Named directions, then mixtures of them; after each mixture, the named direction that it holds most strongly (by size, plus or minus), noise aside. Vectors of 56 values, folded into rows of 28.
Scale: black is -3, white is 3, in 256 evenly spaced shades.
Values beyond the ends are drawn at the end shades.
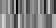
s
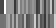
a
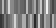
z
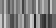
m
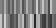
m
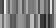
m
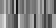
s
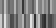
m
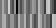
s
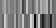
m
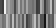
a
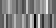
z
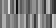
s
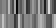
s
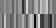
m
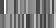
a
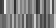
a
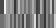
a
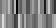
s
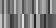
m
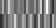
z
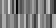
s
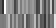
a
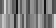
s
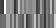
a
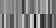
m
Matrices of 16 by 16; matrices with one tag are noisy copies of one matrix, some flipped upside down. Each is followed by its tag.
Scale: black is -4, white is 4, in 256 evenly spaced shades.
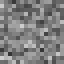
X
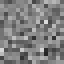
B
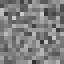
B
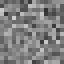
B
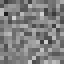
B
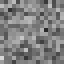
X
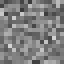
B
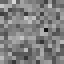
X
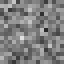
X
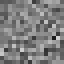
B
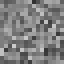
B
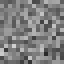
B
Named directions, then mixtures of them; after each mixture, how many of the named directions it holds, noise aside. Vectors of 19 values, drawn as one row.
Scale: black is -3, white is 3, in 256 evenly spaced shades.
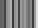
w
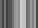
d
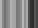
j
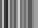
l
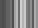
two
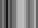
two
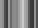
three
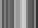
two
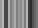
two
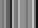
two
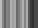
one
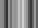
three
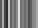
one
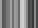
three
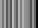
three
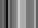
two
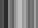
three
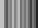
three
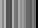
three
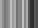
one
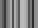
three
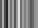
one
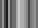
two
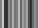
two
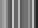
one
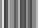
two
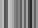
three
